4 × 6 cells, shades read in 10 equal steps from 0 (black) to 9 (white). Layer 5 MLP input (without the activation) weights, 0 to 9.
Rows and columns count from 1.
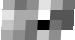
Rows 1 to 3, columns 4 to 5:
8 6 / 9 3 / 0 4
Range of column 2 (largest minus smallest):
2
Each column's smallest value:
6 4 4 0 3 3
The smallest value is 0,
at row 3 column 4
